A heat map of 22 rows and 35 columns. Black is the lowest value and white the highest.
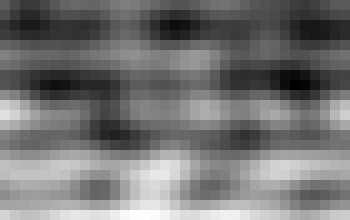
Horizontal stripes repeat 4 times down the table. There are no lone odd cells. The ninth with the highest average is the bottom middle. Values rise toward the bottom.
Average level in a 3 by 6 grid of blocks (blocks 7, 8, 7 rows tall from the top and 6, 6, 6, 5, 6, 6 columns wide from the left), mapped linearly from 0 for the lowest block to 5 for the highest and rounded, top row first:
011110 / 201211 / 445343
